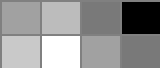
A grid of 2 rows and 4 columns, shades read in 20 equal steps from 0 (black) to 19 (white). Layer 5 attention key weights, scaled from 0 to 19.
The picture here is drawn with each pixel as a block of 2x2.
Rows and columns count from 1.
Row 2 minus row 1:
3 5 3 9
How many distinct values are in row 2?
4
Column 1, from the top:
12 15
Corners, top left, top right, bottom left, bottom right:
12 0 15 9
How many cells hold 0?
1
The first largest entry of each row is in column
2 2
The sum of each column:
27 33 21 9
